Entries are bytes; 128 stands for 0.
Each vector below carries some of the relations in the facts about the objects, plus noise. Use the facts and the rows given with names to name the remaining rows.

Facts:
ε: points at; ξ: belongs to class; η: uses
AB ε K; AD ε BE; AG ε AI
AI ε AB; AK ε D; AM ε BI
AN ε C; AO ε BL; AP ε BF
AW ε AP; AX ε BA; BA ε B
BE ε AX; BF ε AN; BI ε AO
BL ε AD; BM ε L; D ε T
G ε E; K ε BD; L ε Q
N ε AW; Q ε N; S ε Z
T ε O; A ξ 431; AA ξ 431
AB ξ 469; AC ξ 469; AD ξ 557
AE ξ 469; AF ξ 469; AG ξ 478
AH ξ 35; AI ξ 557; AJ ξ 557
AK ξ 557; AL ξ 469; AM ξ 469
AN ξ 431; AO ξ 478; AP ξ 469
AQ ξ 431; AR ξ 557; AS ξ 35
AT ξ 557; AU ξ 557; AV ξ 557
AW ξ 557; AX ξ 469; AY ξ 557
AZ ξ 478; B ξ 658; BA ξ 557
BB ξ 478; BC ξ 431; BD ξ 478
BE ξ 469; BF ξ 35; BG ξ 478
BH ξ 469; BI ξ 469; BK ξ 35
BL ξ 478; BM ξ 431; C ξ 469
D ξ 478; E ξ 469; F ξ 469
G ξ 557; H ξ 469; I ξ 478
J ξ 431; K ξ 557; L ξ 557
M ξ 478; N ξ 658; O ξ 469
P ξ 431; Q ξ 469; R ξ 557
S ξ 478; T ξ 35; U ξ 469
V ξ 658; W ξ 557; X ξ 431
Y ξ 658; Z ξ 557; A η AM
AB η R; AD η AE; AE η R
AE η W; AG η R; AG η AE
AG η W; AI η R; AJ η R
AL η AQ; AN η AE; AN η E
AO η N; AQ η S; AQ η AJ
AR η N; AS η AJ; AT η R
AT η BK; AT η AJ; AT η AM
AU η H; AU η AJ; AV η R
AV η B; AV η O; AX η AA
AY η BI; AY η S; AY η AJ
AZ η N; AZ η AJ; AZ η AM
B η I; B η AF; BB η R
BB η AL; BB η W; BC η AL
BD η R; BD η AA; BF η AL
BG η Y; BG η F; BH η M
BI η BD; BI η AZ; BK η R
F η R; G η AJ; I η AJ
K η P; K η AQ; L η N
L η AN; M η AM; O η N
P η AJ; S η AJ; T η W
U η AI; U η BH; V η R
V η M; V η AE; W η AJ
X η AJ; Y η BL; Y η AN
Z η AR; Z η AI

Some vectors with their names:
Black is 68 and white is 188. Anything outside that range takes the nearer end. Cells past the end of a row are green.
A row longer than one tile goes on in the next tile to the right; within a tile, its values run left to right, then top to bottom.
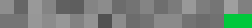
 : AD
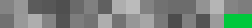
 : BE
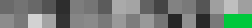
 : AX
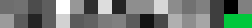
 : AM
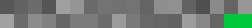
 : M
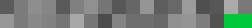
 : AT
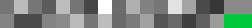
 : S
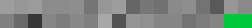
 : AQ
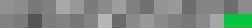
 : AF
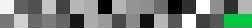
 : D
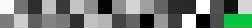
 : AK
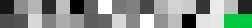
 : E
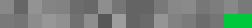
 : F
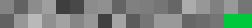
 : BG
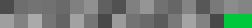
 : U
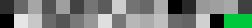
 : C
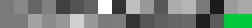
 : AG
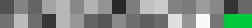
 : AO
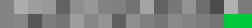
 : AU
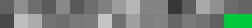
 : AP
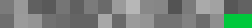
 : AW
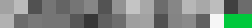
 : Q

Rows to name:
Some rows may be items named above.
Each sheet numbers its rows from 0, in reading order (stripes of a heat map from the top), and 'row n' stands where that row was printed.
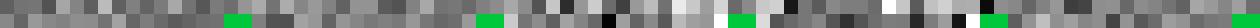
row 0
AI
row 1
W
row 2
L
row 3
BM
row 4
BG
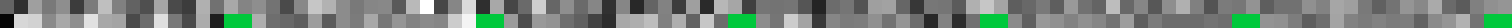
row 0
AN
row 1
N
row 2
BD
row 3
AX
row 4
AI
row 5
AZ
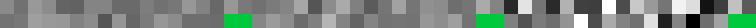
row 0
AD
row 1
AV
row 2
G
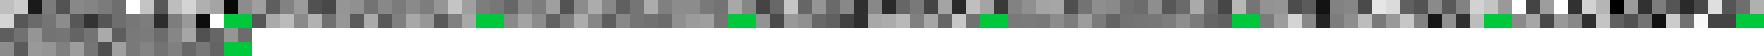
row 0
BM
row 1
Y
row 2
AV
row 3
BD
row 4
BB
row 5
BA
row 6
T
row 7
AB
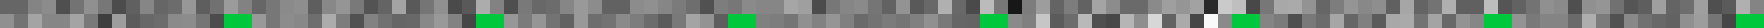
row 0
V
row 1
AT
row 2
A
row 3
BB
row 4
Z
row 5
K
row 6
AT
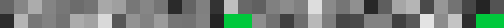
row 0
BF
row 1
BI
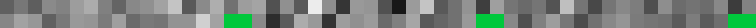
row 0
AR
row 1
R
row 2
AA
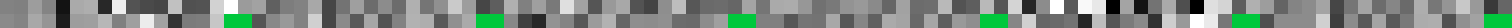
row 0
B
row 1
BL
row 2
AJ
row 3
K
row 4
O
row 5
BL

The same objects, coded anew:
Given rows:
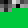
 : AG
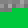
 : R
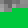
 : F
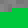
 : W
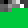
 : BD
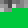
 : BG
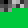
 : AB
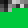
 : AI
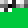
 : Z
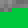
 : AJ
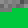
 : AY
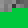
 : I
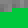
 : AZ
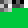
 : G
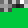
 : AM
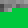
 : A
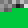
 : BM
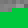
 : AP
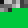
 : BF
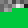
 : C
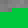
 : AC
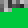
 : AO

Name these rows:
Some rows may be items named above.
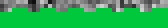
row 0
U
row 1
K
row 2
Q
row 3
AN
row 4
AO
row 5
Y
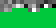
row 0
C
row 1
B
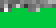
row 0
BA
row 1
AR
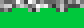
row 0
AA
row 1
O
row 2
BI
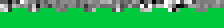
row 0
BL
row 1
AD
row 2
BB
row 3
U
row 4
BE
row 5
E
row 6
S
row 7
R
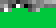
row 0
B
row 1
U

